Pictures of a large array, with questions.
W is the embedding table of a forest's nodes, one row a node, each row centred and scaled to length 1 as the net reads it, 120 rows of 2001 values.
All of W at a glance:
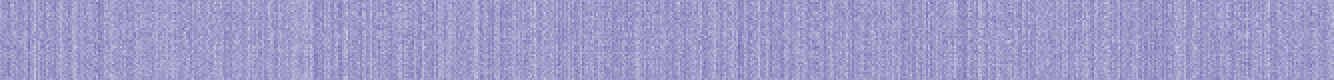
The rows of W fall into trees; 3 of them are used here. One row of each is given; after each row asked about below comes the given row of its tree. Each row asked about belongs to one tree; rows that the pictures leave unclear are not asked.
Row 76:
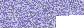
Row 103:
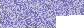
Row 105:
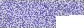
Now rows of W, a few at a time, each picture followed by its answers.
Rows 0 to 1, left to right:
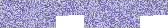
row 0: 105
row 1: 103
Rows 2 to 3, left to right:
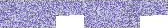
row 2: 76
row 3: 105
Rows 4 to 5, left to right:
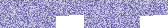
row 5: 105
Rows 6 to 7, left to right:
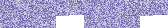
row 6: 76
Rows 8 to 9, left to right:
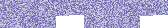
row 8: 76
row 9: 105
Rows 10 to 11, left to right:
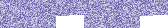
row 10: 105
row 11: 76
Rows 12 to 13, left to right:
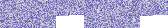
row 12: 76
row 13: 105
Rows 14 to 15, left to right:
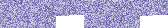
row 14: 105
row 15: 76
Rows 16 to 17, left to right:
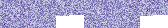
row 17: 105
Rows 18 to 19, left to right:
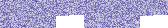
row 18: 76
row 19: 76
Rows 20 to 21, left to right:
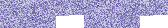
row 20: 76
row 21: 105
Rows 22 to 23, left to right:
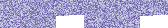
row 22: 76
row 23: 76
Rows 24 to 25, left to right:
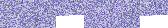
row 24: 76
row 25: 105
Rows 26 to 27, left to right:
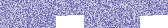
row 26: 105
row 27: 103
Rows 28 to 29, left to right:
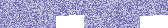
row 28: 103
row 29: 76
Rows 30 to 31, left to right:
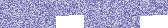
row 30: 105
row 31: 105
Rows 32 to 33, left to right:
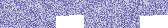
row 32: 103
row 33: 105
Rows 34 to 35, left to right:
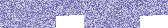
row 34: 76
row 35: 76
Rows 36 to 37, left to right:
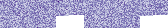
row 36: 76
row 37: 105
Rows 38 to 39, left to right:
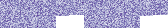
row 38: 105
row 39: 105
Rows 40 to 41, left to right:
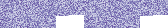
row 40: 105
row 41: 76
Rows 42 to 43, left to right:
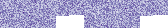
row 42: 103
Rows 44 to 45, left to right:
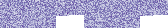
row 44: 105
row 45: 76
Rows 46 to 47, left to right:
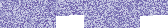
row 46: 105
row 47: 76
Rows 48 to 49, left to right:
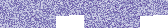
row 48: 103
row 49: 76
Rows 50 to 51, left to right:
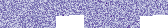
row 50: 76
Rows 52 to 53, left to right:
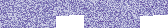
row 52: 76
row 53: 103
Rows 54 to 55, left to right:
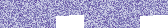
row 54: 103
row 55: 76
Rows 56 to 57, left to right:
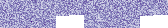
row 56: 103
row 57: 76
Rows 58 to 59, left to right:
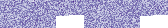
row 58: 76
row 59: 105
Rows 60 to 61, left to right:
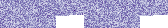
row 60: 105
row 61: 105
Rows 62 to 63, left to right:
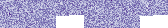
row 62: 103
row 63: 105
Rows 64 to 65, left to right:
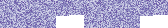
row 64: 103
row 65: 103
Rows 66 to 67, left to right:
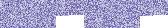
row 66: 105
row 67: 76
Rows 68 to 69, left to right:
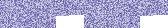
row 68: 103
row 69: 105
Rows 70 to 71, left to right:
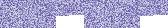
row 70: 105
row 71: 105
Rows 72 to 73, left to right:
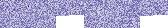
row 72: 103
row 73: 105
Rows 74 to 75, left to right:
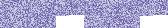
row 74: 105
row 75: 76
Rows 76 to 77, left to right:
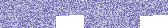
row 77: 105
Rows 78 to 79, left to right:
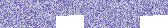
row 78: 103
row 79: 103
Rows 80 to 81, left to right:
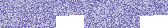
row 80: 76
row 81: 105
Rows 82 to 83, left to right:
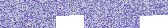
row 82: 76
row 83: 105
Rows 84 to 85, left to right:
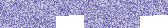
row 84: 103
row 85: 76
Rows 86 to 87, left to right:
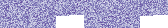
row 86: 105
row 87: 76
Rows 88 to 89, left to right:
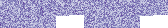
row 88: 105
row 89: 105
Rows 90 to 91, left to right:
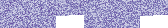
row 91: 76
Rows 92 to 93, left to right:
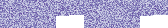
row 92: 103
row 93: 105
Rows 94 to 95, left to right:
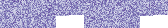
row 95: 105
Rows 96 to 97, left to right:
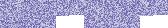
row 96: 76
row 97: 105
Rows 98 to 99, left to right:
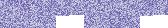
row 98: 105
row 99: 103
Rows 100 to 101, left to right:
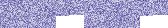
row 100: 105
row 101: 76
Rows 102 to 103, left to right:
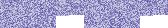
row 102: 105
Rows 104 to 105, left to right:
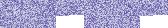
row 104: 105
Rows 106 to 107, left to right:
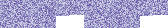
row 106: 105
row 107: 76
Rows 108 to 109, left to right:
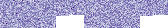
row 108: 76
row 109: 103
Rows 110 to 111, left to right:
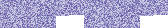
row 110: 105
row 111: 105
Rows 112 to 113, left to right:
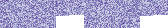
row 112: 76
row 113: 105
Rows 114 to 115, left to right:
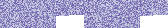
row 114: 103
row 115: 76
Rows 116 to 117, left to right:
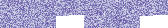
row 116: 105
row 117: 76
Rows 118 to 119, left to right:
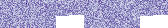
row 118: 105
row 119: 103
